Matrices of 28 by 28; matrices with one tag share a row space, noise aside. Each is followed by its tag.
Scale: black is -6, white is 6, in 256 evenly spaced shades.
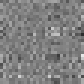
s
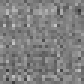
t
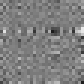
s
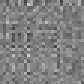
t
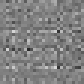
t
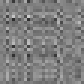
t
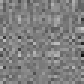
s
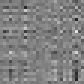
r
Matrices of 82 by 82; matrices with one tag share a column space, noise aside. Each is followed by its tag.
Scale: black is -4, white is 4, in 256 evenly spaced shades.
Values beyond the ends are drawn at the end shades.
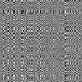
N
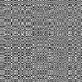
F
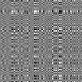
N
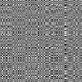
F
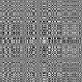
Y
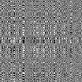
Y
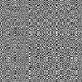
F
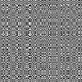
F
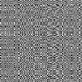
F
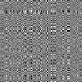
N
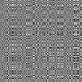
F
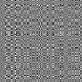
F
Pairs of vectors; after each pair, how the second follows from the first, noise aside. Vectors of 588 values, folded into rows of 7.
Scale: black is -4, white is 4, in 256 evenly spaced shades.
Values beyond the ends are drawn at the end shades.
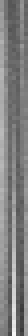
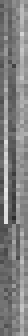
wrapped around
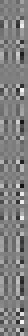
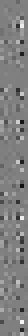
partly zeroed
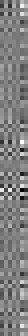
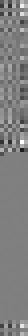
partly zeroed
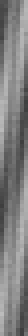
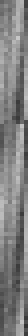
wrapped around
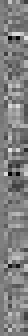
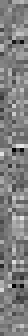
wrapped around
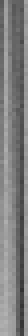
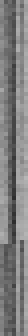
wrapped around
